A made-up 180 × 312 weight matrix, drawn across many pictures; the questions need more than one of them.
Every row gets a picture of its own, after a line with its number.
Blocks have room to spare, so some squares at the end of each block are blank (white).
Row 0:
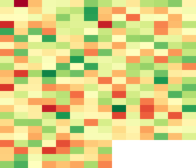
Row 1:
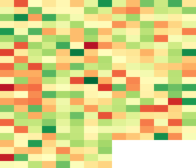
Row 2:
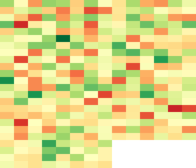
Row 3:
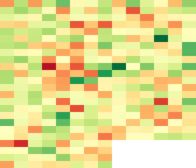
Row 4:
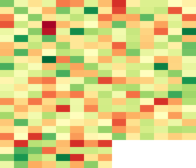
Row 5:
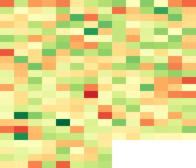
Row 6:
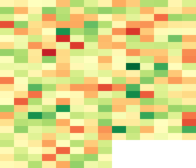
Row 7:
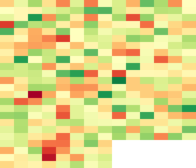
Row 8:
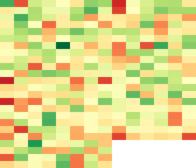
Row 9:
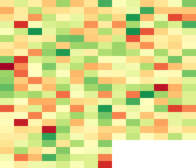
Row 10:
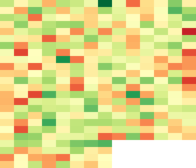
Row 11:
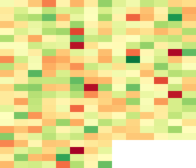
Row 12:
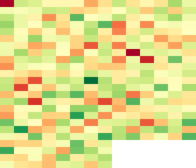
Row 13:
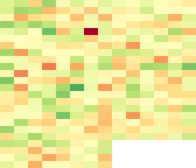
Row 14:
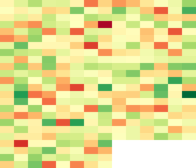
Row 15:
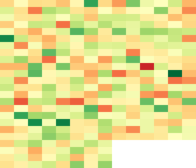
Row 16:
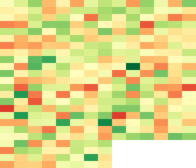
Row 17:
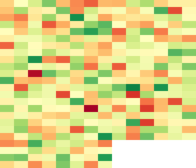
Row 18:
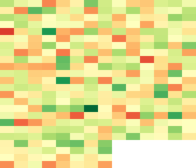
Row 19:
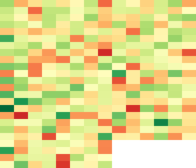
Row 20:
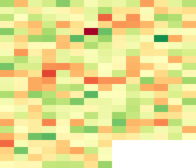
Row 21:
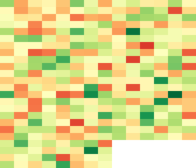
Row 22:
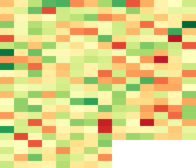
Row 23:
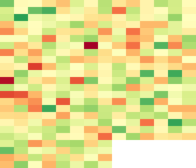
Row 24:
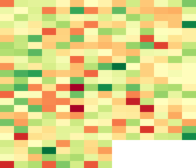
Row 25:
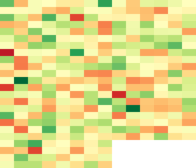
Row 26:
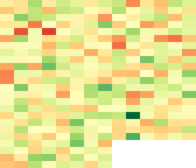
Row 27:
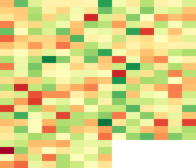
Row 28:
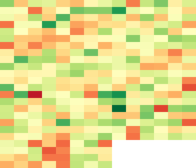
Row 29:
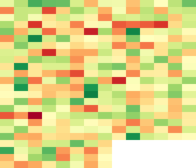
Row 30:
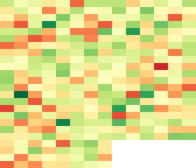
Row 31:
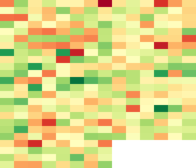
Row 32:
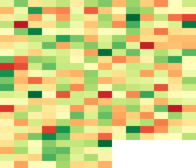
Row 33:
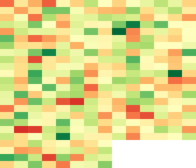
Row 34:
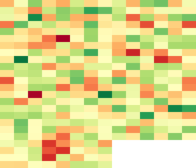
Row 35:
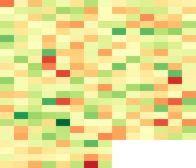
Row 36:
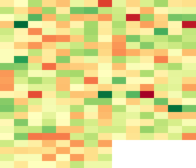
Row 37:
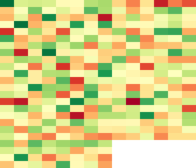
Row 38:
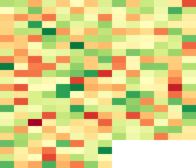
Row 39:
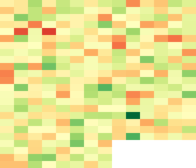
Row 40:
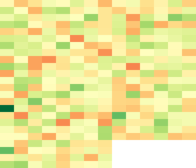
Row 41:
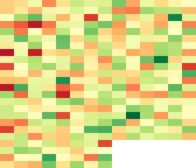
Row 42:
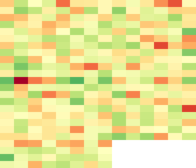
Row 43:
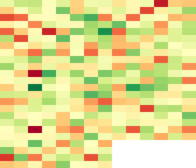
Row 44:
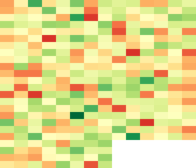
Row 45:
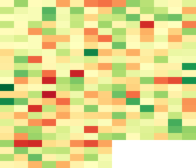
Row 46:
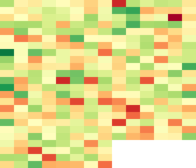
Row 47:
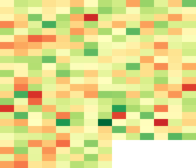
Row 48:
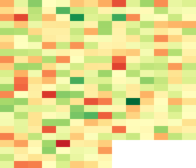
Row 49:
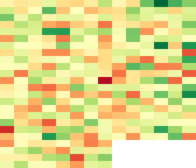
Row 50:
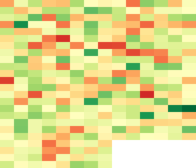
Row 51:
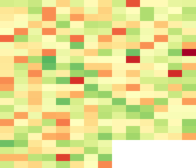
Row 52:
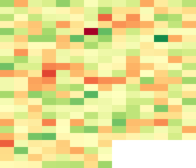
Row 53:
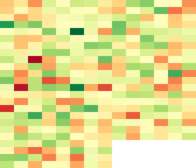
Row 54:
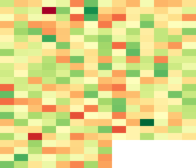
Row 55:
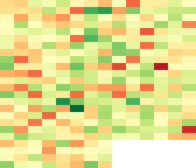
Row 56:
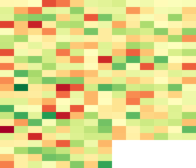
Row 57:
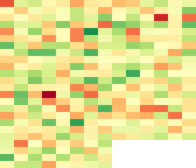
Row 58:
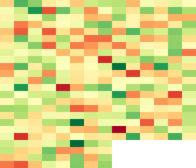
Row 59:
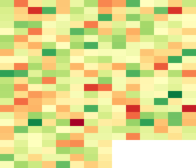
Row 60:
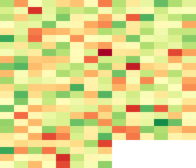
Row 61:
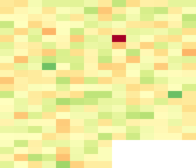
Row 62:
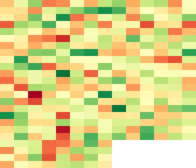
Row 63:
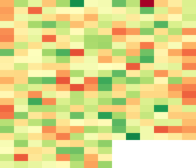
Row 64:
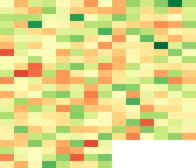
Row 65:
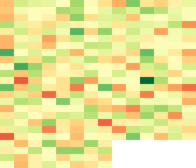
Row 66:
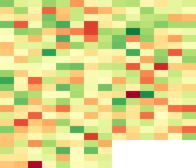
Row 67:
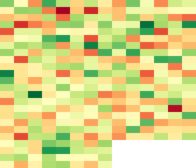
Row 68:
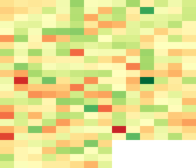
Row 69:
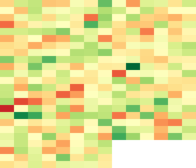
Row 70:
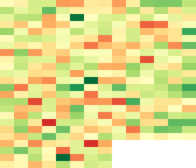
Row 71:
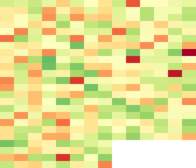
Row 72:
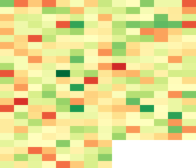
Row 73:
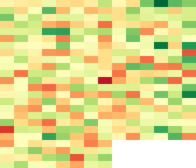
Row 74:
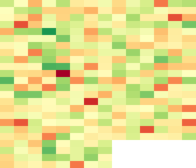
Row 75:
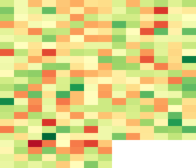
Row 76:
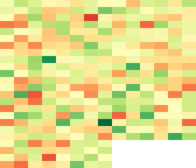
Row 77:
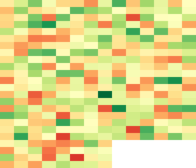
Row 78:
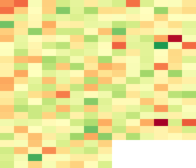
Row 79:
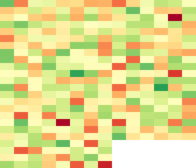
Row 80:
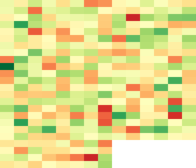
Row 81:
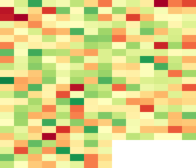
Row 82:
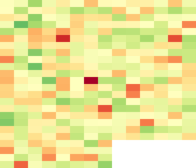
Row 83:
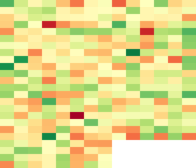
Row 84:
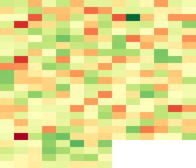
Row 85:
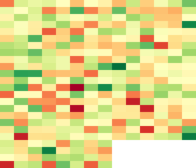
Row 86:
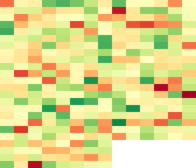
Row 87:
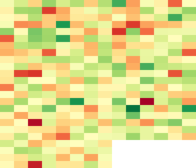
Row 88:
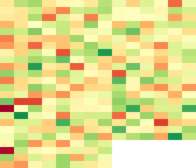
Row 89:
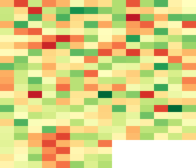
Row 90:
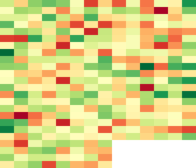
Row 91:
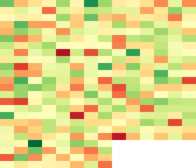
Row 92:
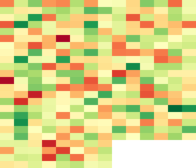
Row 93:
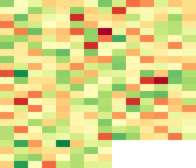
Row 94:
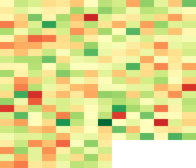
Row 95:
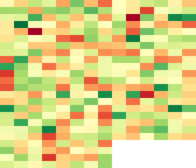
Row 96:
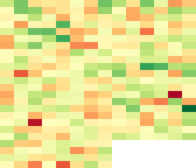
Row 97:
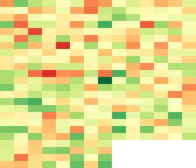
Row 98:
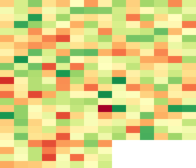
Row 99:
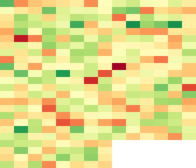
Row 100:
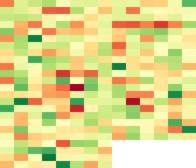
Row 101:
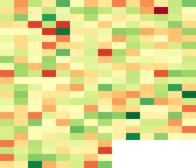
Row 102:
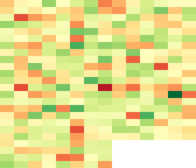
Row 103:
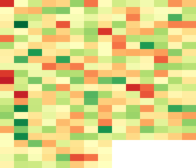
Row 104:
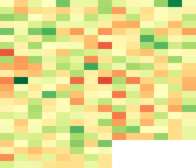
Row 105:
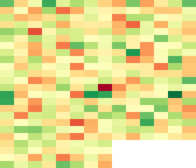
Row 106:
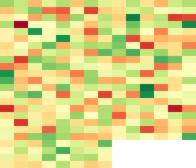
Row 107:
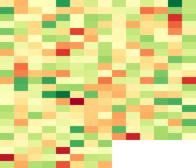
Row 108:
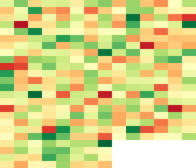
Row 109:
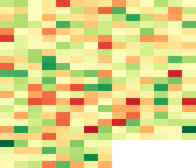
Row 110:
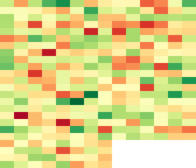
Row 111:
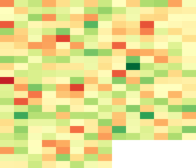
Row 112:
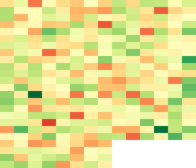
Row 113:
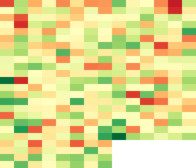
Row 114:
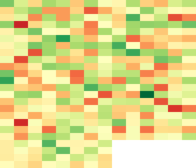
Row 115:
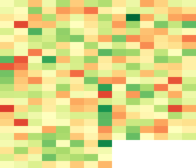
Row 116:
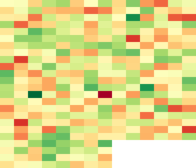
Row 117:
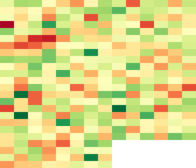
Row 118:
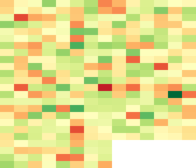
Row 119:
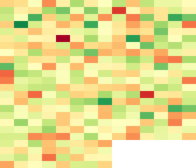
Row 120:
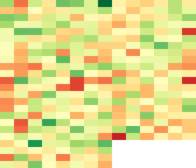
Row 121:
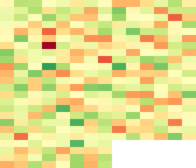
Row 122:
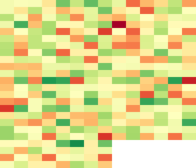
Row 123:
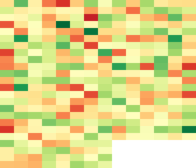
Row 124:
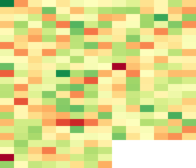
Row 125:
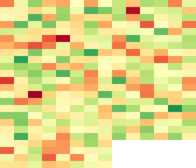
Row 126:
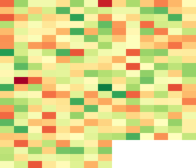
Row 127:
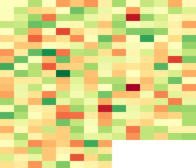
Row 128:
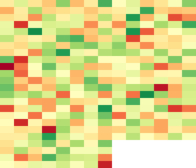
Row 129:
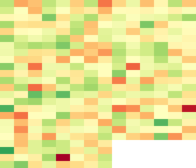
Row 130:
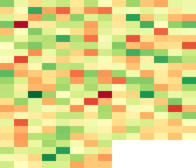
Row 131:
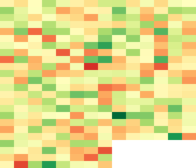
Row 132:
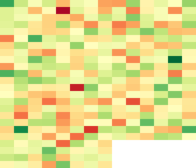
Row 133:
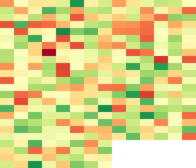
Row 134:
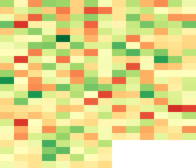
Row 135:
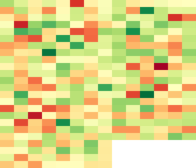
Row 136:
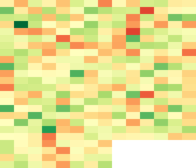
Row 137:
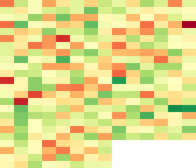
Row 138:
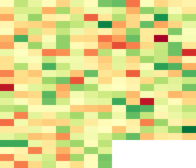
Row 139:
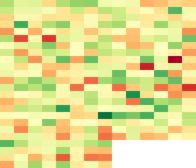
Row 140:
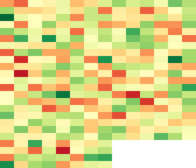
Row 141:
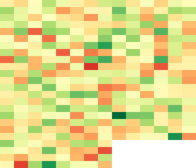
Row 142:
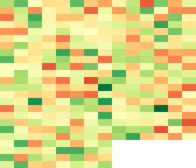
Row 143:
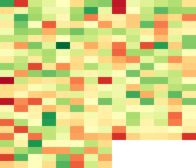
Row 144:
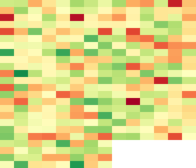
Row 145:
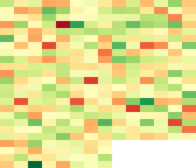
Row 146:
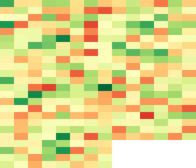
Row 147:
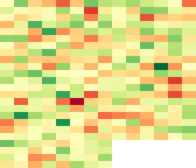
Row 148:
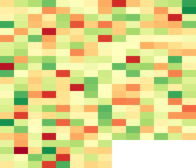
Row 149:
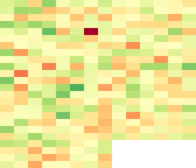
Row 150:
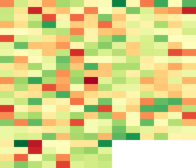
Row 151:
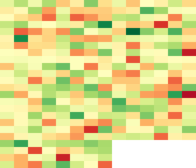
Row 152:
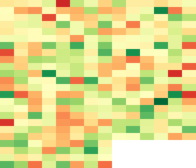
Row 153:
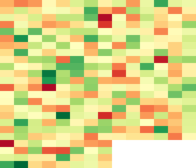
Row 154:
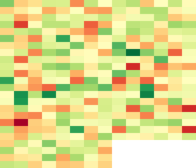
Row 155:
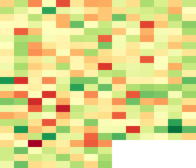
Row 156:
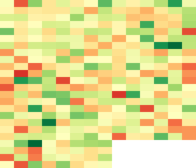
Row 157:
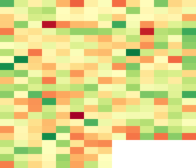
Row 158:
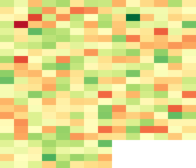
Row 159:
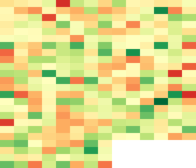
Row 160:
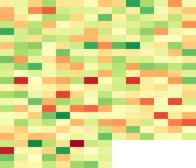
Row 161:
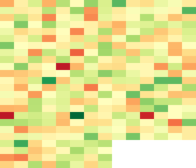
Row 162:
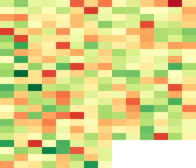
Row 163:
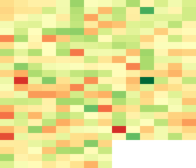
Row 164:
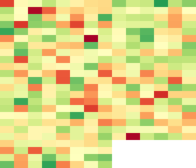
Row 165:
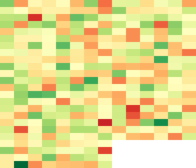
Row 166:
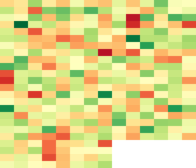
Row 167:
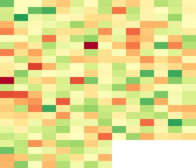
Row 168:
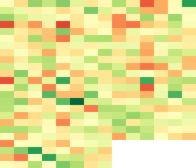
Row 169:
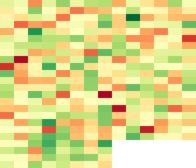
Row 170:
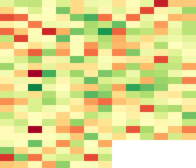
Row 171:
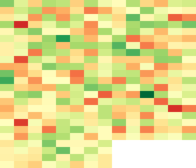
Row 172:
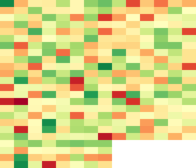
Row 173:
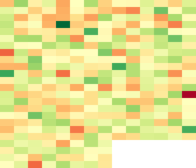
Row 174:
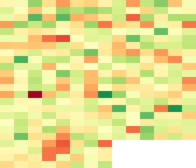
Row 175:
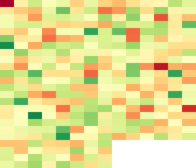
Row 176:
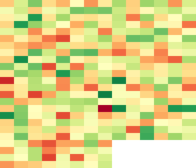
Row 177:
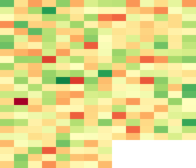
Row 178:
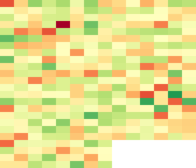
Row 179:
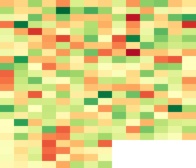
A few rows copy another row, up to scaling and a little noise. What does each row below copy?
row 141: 131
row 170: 43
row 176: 98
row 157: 83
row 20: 52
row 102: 118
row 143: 8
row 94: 47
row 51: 71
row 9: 128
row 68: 163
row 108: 32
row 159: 152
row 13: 149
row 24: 85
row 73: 49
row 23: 167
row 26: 39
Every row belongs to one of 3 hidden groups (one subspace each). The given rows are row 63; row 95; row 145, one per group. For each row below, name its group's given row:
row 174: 95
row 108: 95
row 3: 145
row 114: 95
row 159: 145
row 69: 95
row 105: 145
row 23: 63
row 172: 63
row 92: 95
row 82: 95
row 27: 95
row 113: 63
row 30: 95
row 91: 63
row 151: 145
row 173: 145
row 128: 95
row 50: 95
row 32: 95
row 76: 95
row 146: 95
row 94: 95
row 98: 95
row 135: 95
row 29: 145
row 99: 145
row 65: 63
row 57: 145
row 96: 145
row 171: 95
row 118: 145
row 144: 63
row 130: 95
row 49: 63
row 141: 63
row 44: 63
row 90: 145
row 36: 95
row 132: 145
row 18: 63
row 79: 145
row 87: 145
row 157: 63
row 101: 145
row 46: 145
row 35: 145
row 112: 63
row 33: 145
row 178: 145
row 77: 95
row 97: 63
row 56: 145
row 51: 145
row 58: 145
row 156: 63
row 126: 63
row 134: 95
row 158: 95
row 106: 95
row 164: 63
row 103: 95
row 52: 145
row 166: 95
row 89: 95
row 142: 63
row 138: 145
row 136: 95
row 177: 63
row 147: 145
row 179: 95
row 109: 145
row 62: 95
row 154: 95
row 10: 63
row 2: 95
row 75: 63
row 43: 63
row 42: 63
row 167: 63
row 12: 63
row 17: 63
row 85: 145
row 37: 63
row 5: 145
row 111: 95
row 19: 95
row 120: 63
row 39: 145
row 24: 145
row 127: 95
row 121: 145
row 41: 145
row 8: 63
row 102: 145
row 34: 95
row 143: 63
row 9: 95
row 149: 145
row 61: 145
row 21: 145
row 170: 63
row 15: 145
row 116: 95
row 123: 145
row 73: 63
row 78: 145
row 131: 63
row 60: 95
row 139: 63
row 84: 95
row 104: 63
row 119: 95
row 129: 95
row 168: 145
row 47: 95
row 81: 63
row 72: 145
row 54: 63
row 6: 95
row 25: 63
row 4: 63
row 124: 145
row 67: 95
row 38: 145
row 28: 95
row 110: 145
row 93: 63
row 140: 63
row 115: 95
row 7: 95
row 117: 95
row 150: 63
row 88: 95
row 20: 145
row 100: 145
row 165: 95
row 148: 145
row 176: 95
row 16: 95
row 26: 145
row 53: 145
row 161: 63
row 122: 63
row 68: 63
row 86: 145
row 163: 63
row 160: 63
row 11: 145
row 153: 63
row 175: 145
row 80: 95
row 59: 145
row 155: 63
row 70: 63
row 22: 145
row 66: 95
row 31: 63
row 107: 63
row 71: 145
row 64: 63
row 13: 145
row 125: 95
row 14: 145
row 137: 95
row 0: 63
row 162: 63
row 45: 63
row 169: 95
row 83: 63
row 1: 63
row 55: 145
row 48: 63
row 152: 145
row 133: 95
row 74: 95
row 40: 95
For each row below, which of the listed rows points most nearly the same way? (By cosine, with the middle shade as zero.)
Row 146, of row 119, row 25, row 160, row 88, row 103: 160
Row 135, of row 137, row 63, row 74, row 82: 74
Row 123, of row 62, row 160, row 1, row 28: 1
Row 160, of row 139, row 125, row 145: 145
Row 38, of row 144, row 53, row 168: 53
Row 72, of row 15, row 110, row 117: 15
